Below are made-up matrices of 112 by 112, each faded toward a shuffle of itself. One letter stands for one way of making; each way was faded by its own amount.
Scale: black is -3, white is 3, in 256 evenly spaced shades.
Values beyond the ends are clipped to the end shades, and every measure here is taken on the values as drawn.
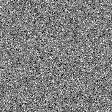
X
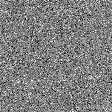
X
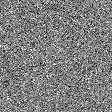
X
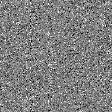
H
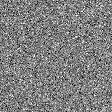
X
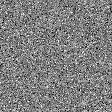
X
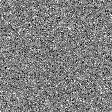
X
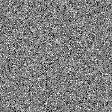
H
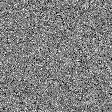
X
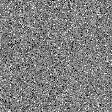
H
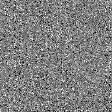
H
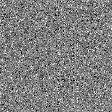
H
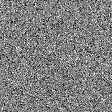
X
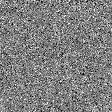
X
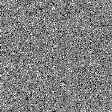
H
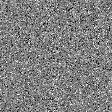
H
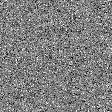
X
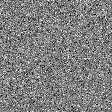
X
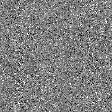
H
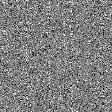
H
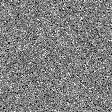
X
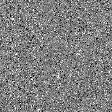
H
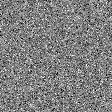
X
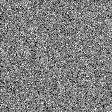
X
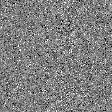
H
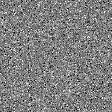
H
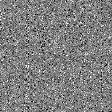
H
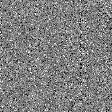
H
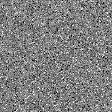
H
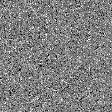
H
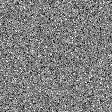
X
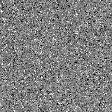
H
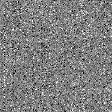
H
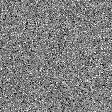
X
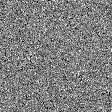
X
